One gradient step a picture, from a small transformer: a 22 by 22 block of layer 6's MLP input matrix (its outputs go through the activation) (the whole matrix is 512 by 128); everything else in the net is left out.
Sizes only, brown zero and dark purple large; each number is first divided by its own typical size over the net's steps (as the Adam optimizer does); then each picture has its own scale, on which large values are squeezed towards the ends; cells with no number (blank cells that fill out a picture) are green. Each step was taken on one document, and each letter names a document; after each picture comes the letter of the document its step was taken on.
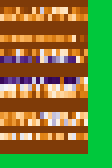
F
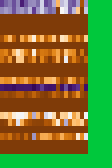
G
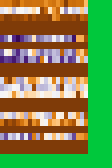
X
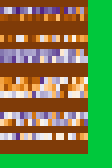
F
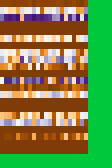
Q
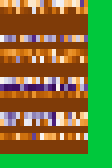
G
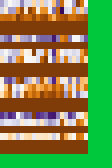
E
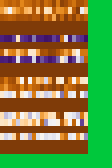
E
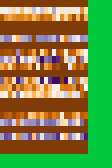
E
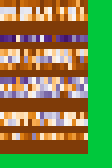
X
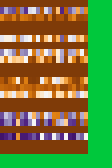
F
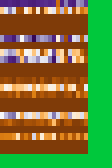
G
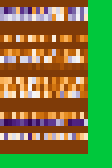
Q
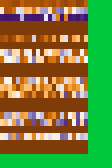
Q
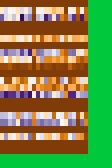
Q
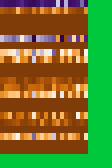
G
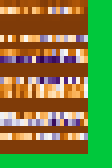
E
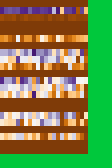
F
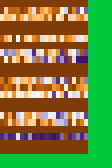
X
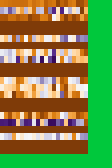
E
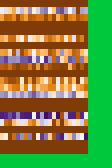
F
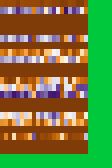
X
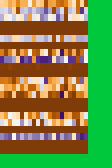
Q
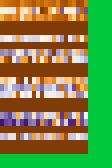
F
